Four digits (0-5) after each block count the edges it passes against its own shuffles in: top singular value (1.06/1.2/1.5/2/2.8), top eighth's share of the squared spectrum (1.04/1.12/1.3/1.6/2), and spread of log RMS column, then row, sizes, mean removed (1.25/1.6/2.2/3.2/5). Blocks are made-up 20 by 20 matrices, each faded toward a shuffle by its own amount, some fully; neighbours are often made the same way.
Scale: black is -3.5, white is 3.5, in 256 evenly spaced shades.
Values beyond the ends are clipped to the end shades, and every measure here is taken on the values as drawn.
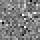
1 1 0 0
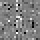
2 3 1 0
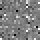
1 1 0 0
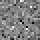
0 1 0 0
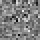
2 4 2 2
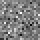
1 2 0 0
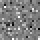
1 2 0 0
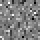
1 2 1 0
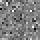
0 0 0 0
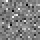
0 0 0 0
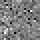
0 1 1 0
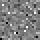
1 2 0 0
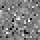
0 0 0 0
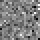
0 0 0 0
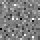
1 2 0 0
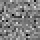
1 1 0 0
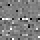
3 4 0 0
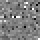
1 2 0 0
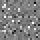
1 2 0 0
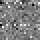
2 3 0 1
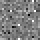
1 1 0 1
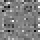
3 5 2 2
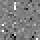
2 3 0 0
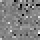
2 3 0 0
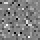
1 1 0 0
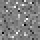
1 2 0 0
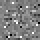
0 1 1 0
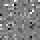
1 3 1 1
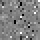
2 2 1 0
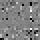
2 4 0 1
